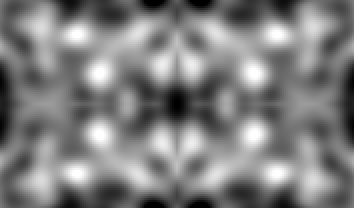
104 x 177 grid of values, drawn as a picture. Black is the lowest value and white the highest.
Average level on the scale: 50%. Grain: smooth. Lone odd cells: none. Mirror symmetry: left to right and top to bottom.
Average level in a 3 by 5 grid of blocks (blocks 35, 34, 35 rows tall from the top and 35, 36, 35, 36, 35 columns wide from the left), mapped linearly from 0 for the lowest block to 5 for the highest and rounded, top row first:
45554 / 14041 / 45554
